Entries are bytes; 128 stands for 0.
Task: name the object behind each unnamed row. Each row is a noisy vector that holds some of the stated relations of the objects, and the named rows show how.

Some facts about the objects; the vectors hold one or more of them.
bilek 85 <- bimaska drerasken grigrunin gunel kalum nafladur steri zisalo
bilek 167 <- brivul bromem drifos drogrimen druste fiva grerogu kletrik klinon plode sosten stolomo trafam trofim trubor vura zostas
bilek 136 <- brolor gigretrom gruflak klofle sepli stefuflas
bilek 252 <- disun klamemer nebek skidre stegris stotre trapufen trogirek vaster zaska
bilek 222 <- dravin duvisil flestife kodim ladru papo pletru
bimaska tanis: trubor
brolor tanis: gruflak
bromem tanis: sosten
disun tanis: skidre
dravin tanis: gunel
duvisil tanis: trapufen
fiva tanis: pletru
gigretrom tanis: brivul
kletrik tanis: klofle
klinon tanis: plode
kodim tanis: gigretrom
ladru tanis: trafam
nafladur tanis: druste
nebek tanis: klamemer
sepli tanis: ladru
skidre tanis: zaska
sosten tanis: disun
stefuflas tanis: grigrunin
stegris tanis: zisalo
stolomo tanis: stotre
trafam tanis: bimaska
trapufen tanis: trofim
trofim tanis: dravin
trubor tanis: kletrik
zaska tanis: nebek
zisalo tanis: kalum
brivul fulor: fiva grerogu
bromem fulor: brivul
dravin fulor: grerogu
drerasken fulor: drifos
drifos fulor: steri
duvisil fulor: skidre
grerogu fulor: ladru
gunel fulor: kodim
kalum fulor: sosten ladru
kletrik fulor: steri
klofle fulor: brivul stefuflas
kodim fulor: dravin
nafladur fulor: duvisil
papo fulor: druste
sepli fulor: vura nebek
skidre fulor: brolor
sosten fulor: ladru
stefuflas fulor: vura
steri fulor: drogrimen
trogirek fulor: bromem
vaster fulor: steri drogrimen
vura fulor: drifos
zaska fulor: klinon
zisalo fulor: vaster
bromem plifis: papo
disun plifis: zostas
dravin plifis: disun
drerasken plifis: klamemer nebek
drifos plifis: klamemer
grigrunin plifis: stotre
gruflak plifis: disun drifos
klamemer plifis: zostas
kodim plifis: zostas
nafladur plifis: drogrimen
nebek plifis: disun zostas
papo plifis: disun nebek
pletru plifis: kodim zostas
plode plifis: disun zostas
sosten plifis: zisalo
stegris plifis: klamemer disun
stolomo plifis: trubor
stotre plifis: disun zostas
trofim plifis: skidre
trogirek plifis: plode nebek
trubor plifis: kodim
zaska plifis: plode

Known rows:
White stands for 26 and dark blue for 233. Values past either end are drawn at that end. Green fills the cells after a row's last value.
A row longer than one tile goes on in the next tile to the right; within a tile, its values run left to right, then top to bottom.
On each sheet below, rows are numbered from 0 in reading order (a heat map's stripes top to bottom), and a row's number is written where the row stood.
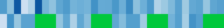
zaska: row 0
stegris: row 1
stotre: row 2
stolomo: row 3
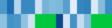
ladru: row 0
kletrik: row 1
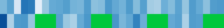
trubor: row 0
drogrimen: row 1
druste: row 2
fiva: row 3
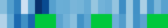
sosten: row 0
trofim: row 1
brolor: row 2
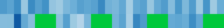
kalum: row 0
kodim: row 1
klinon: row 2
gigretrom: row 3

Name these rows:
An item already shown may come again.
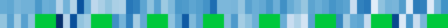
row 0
stegris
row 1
klofle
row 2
brivul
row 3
grerogu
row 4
duvisil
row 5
steri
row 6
bimaska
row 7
kletrik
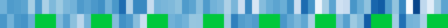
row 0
gruflak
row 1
kodim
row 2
ladru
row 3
trogirek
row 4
stefuflas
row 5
trafam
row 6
bromem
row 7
sepli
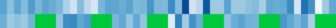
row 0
zisalo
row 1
vura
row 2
trapufen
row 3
nebek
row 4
drerasken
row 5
trafam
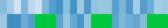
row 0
vura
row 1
grigrunin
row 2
pletru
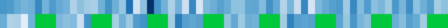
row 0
vaster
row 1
drifos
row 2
disun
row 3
stefuflas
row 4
nafladur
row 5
stefuflas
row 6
gunel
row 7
stotre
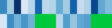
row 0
klamemer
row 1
skidre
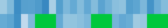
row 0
dravin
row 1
zisalo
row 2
trogirek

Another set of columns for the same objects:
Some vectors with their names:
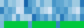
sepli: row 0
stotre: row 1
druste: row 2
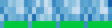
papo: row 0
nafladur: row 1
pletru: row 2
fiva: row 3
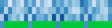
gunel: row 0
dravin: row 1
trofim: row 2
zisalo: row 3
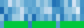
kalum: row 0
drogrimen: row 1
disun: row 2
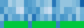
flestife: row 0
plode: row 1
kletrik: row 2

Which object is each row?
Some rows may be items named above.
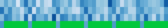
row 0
grerogu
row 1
dravin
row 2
trogirek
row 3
vura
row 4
zisalo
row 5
drifos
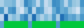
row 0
duvisil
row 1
nafladur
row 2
stotre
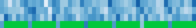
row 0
vaster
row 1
sosten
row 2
klofle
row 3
trubor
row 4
drifos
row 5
stefuflas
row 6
brivul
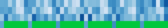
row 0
brolor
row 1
stegris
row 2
dravin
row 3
duvisil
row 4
grigrunin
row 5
bromem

